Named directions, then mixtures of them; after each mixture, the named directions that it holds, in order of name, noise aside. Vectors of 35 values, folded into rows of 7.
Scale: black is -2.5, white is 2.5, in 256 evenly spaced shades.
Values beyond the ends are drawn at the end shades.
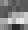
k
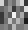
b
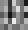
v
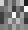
b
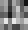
k, v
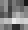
k, v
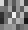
b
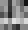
k, v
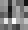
k, v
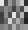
b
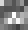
b, k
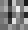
v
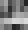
k, v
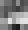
k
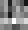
k, v
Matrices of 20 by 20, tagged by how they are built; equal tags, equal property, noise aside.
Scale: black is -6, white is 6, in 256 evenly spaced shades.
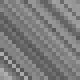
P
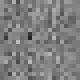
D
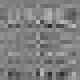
D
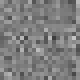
D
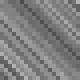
P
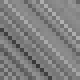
P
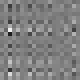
D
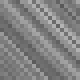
P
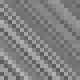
P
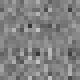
D
